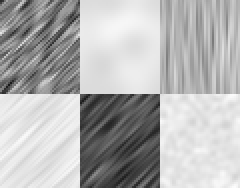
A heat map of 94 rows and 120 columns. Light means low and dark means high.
The table splits into 2 rows of 3 panels. Panel 1,1: middling, slanting up to the right, strong in contrast. Panel 1,2: very low, smooth, faint in contrast. Panel 1,3: low, streaked downward. Panel 2,1: very low, slanting up to the right, faint in contrast. Panel 2,2: high, slanting up to the right. Panel 2,3: very low, blotchy, faint in contrast.
